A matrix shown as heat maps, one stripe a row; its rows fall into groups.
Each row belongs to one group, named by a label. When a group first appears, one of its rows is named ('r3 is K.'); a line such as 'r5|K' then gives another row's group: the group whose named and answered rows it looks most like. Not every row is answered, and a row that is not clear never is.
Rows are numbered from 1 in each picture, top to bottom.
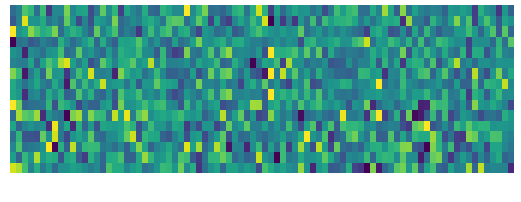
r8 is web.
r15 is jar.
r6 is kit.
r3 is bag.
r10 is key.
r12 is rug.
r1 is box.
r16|bag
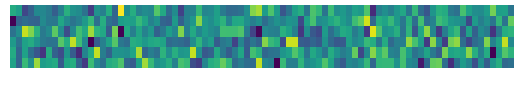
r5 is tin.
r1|key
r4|kit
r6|jar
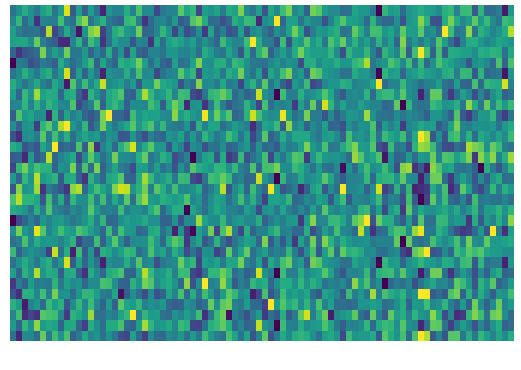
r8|web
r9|jar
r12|kit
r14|rug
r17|jar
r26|jar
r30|rug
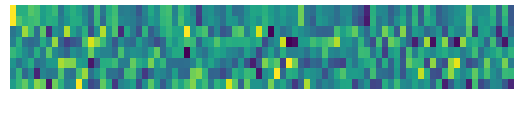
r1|bag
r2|bag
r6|kit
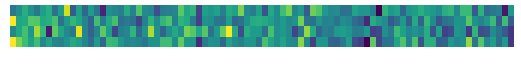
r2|bag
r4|bag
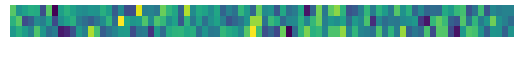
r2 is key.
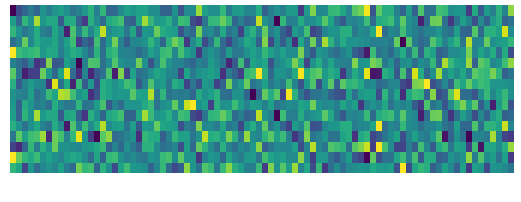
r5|bag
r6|tin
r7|key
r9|kit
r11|jar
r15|bag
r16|box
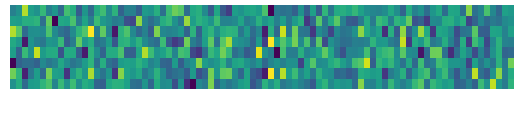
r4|box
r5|jar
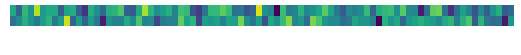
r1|jar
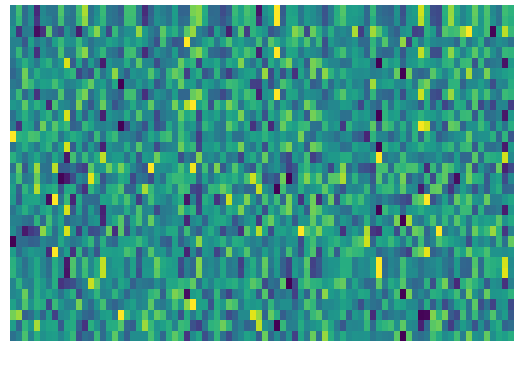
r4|box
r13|bag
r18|jar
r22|key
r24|rug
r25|web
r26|web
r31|jar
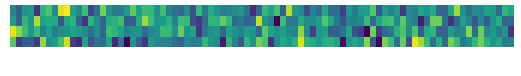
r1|kit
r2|jar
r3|bag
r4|key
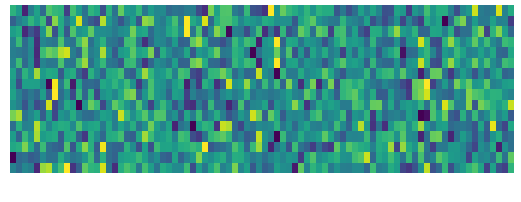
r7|jar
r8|rug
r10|tin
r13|jar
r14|box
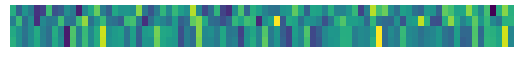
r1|tin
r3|web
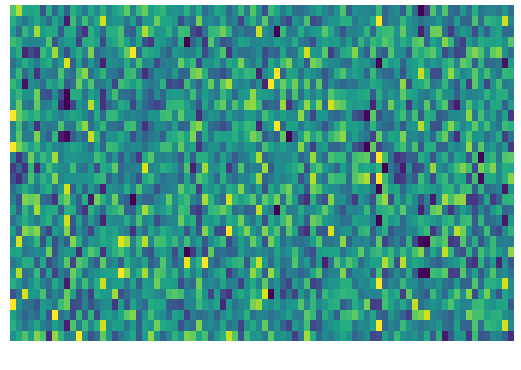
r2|web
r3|jar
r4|tin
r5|rug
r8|box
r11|bag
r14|bag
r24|tin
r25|box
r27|web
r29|key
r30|rug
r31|web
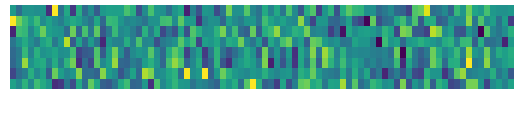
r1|rug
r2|bag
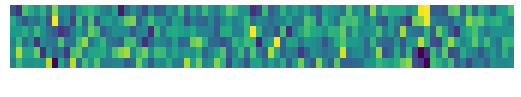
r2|rug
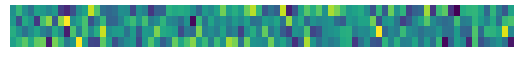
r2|kit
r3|web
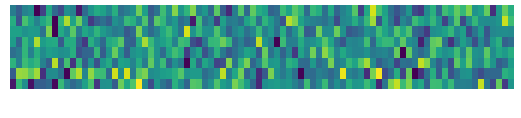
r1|tin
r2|kit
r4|jar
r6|rug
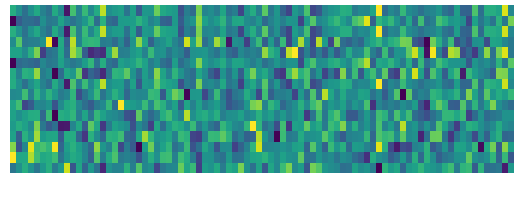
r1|web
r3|web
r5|kit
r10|key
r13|jar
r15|bag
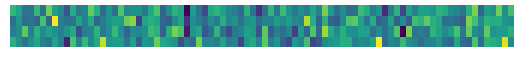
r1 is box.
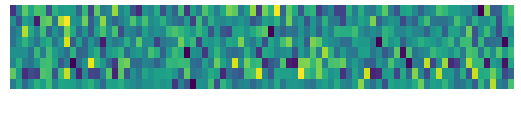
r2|kit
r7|key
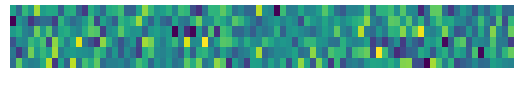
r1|jar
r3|tin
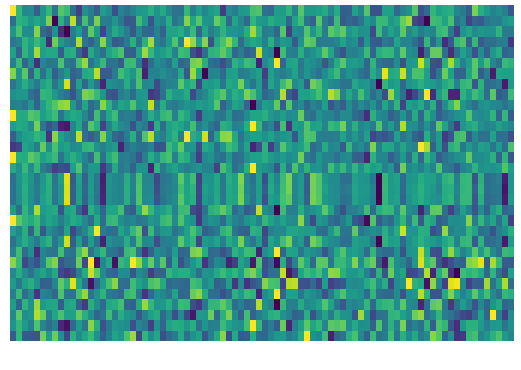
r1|key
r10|kit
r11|bag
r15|bag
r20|jar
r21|bag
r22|tin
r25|rug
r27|kit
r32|rug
